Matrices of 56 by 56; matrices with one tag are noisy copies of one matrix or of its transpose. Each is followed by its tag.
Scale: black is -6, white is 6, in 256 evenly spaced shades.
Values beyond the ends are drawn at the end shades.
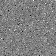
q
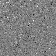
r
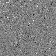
r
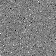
q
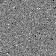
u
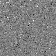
r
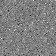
q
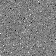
q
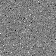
q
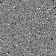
u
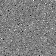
q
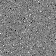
q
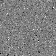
u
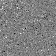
r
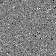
u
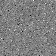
q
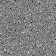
q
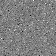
q
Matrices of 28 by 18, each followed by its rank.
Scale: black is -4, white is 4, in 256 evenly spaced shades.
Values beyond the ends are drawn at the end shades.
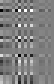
one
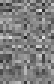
three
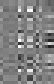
two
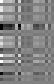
one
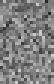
full rank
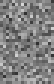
full rank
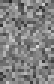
full rank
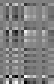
one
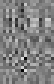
three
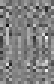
three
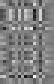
two
